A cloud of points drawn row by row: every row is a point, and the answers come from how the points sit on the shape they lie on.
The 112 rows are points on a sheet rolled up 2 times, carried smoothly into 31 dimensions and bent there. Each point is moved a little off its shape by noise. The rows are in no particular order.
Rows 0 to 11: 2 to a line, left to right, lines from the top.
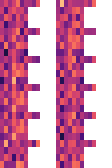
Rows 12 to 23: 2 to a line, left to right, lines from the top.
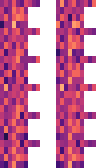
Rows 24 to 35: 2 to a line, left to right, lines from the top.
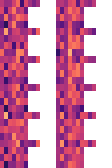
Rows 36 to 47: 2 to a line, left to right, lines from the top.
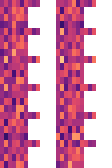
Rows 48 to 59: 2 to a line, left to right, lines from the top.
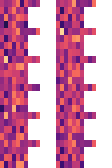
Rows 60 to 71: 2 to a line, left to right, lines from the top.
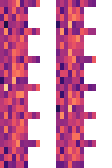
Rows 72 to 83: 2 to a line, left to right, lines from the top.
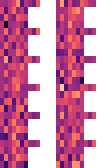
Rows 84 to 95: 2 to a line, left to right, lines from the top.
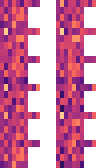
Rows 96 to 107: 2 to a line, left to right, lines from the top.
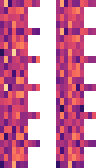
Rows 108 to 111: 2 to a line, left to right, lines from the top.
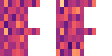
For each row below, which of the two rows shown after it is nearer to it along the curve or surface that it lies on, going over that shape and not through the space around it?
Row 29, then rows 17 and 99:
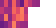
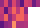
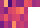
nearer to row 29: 17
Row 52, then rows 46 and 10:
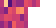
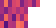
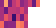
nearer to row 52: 10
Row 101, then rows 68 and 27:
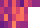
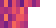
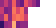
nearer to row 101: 68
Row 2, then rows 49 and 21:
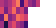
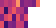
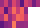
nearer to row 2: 49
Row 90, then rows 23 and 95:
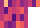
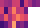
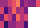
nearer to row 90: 95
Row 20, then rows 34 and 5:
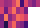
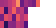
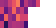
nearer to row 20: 5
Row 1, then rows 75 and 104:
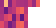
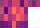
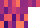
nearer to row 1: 104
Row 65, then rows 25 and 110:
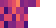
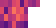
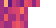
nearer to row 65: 25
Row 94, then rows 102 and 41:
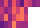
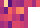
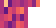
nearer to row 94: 102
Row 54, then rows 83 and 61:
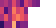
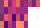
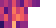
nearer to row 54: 61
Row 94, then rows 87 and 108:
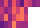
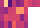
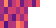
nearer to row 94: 87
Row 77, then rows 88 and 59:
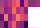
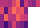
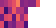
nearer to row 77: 59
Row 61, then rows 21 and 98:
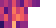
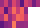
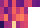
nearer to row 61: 98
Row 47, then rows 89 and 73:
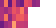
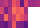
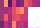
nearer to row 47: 73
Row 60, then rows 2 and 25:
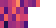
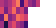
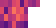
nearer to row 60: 2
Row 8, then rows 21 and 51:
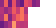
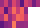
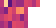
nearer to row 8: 21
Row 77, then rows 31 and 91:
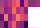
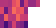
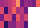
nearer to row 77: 91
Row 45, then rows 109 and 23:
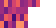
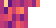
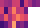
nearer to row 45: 109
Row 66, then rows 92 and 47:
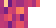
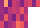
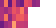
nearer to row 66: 47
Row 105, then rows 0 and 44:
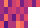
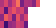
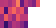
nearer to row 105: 0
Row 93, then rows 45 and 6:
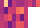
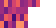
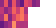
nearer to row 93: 45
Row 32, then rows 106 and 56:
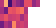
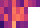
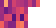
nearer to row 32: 56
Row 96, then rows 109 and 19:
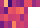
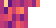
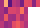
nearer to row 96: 109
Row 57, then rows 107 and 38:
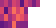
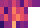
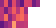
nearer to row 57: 38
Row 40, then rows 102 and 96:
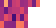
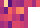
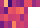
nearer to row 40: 102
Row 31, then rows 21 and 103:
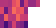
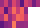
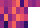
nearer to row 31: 21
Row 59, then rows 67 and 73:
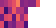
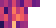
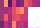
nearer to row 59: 67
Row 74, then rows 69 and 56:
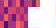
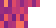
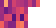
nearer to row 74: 69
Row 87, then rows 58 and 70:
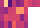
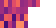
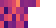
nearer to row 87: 58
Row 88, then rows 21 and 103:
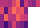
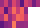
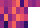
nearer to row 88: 21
